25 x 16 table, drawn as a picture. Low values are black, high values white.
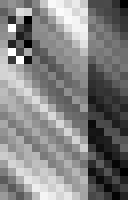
Seam: vertical, 70% of the way across, the left part higher. Ninth with the highest average: top middle. Average level on the scale: 50%. Roughest part: top left. Odd patch: rougher, in the top left.
